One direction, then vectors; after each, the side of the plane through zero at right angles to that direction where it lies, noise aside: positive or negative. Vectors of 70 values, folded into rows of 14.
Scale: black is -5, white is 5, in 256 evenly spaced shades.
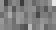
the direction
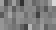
positive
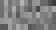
negative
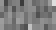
positive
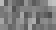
positive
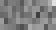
positive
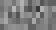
negative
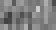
negative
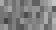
positive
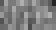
negative
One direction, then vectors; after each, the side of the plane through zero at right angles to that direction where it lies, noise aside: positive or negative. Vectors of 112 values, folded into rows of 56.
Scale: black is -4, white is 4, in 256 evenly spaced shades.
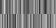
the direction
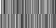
negative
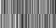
negative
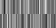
negative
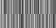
negative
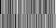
positive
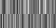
negative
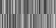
positive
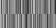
positive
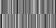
negative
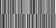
negative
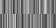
negative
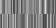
negative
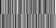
positive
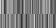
negative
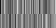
positive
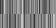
positive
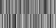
positive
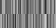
positive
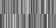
negative
